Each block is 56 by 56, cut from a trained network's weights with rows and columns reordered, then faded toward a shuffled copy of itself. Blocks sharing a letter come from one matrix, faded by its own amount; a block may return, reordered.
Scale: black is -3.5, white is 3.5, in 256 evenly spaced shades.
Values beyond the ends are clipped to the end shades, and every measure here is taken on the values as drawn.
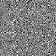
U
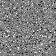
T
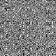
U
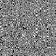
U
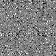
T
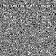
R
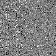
R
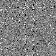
R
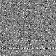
R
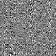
U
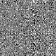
U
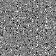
R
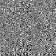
U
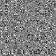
U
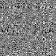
U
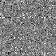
R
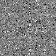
R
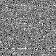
R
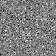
T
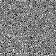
R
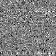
R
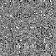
U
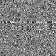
R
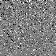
T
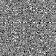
R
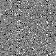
R
